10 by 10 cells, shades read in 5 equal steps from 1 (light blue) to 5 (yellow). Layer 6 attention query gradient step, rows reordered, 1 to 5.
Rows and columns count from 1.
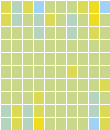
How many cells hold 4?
14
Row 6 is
3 3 3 3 3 3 4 3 3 3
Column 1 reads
4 4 3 3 3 3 3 3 2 2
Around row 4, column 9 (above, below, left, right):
4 3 3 3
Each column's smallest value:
2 2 2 1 3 3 2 3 1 1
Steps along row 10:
up down up down same same same down up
